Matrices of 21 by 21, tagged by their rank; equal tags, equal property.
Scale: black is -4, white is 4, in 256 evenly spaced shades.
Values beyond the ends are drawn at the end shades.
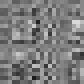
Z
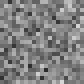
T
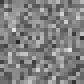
T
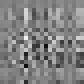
Z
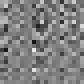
Z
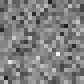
T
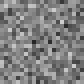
T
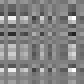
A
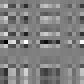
A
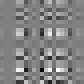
A
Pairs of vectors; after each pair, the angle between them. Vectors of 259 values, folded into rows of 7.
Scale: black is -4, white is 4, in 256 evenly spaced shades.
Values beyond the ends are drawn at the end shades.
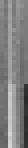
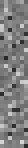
orthogonal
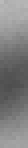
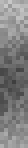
nearly parallel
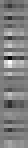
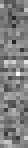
partly aligned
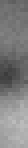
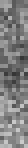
partly aligned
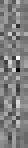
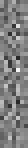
nearly opposite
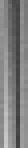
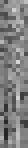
partly opposed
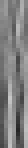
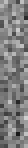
partly aligned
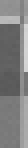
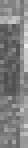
nearly parallel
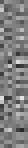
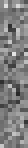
orthogonal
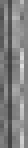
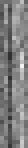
nearly parallel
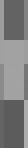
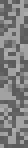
orthogonal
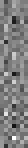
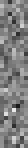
partly aligned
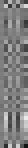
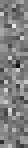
orthogonal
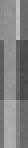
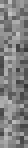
partly aligned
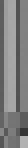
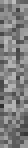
partly aligned
